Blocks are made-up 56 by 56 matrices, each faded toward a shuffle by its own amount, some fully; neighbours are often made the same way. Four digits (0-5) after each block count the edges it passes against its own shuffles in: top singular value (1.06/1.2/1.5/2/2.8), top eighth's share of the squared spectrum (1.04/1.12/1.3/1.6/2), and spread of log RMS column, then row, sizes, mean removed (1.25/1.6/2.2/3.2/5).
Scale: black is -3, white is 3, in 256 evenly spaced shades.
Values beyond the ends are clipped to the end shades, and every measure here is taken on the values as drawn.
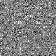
3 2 1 1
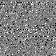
1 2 0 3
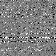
2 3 0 3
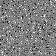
0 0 0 0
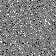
1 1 0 0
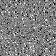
3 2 1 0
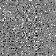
3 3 1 1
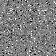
2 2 0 0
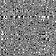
4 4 2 2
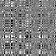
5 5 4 3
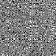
4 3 2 2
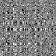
4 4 2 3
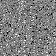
1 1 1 0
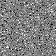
2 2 0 0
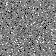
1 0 0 0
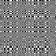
5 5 4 4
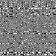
4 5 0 3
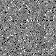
2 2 0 1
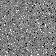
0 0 0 0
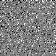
3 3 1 2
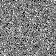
0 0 0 0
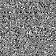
1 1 0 3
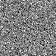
0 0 0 0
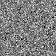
0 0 0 1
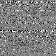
2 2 0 3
